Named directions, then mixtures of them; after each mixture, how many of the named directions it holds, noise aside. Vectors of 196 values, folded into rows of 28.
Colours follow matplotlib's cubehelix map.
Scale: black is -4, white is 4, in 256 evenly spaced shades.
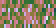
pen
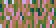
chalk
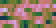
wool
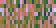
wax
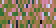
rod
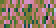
one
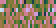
two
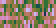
three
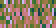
two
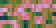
one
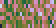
two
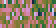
three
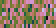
one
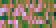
three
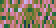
three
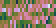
three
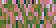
two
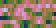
one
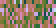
one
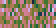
three
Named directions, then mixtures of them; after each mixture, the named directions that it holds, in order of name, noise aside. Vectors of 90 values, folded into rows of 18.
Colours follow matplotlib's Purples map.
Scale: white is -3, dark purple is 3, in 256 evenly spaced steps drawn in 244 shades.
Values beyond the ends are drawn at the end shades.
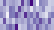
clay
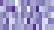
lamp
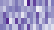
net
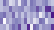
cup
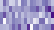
cup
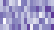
cup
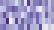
lamp, net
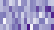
cup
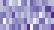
cup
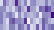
cup, lamp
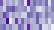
lamp, net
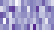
cup, lamp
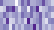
lamp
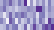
net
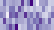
clay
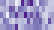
clay, lamp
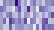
lamp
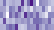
clay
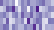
lamp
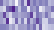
lamp, net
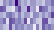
lamp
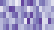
clay, lamp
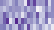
net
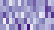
cup, net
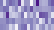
clay, cup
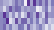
net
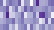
clay, cup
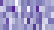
lamp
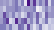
net
